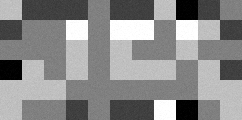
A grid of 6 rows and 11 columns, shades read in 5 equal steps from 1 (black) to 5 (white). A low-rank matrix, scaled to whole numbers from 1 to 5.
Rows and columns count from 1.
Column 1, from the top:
4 2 3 1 4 4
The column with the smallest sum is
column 9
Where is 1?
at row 1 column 9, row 4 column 1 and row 6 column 9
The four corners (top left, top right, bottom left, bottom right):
4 3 4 4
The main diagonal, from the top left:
4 3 3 4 3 2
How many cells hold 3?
27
